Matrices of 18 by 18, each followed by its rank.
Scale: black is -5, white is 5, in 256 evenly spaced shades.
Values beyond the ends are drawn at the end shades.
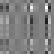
one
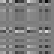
one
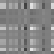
one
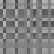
one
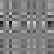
one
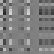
one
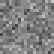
full rank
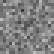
full rank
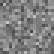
full rank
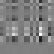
one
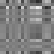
one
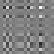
one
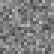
full rank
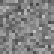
full rank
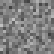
full rank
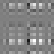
one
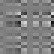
one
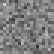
full rank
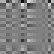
one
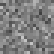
full rank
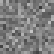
full rank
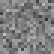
full rank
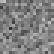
full rank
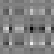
one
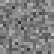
full rank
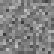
full rank
